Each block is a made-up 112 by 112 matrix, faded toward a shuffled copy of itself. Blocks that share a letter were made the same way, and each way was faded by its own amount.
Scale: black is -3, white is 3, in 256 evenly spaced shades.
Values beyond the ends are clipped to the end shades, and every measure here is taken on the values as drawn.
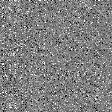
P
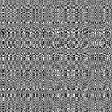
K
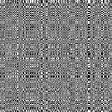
K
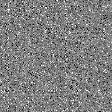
P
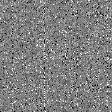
P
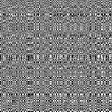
K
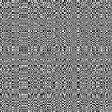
K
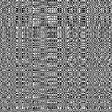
K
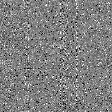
P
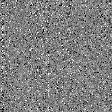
P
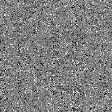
P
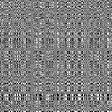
K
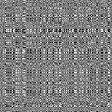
K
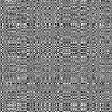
K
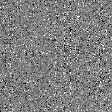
P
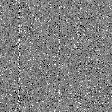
P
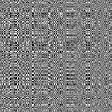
K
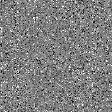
P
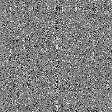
P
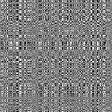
K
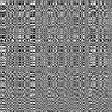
K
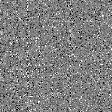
P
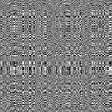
K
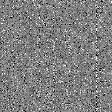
P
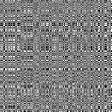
K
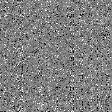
P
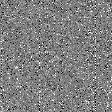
P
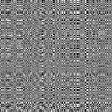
K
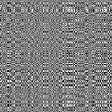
K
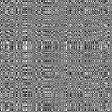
K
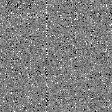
P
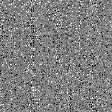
P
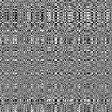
K
